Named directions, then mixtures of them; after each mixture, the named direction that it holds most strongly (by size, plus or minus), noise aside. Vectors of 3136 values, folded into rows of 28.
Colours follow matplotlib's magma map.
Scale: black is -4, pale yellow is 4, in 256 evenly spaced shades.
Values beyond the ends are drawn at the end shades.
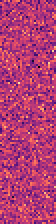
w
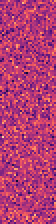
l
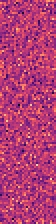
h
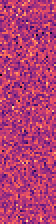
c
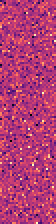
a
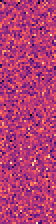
a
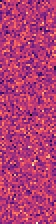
a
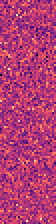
c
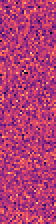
l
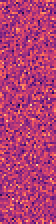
h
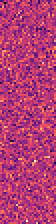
w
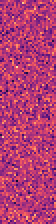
l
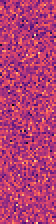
c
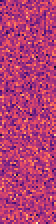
l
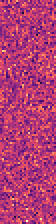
h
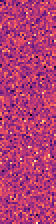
a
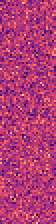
l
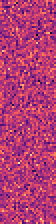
h
